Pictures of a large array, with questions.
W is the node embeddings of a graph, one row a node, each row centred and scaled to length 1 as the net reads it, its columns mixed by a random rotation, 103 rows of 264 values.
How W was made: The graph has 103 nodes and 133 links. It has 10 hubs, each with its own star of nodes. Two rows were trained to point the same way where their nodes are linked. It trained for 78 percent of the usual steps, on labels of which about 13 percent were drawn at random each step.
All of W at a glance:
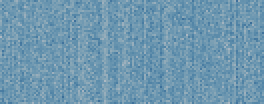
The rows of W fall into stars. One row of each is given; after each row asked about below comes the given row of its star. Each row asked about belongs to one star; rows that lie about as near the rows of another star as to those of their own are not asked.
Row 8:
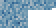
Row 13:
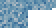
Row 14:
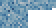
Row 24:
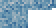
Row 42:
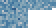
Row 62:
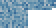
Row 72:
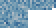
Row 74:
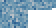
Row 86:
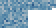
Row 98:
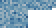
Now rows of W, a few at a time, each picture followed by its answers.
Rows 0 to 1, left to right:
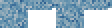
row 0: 13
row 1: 13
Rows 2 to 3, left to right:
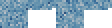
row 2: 62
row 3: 72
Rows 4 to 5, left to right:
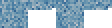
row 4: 8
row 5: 14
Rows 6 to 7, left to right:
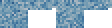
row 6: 14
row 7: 14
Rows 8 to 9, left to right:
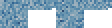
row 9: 24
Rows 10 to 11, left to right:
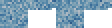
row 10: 24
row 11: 98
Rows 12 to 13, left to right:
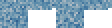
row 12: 8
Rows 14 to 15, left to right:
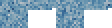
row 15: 24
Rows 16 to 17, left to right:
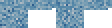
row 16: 14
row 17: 42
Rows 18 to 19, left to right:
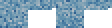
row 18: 42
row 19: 8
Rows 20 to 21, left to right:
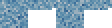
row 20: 98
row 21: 62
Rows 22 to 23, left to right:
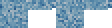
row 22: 74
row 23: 24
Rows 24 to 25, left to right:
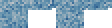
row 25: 24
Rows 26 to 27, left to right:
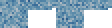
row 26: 98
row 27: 8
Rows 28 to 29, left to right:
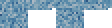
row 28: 86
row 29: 62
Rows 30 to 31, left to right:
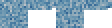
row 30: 8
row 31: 13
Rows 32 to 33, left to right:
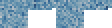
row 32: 72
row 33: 14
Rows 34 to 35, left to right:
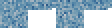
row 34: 74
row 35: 72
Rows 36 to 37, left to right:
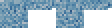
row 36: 13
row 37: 13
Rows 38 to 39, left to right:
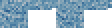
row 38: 14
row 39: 74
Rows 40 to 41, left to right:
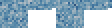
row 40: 14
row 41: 24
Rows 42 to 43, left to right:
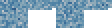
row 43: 42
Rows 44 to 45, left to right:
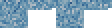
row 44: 13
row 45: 74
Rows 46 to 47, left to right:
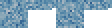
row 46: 8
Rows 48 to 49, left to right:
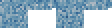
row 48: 8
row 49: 42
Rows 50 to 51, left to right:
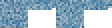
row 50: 8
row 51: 86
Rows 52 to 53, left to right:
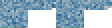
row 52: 74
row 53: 86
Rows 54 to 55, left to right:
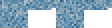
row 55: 86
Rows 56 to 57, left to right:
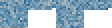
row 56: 24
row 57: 42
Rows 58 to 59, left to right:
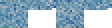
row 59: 98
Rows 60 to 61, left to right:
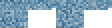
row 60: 8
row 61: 42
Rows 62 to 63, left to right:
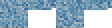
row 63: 24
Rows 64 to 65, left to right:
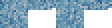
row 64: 98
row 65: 98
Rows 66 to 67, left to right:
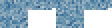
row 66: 8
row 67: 86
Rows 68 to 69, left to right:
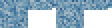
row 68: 62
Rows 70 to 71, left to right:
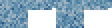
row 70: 14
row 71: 98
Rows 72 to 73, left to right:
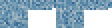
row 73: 13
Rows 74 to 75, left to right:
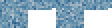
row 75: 98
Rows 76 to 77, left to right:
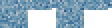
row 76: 24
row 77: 62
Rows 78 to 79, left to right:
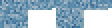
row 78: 8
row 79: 24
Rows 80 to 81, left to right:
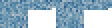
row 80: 86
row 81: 86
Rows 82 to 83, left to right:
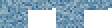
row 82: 62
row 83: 98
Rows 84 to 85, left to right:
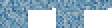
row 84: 14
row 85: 72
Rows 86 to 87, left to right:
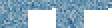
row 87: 74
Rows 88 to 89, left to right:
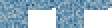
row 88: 98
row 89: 86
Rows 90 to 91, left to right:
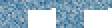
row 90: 72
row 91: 98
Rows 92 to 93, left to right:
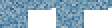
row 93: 86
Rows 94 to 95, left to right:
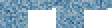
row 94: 42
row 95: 98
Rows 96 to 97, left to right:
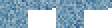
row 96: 14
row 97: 24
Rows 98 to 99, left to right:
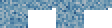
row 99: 14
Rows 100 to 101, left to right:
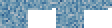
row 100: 24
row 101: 86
